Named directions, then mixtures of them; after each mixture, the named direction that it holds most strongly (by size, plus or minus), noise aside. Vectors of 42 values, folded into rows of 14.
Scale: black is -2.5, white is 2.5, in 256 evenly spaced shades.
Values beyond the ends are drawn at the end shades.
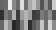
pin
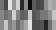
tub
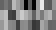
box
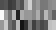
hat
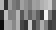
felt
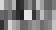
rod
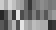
hat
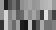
felt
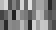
tub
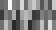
pin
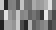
felt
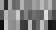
felt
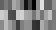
box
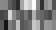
box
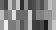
tub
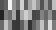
pin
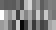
hat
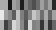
pin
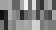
box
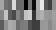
box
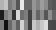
hat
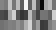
box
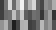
pin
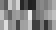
tub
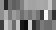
felt
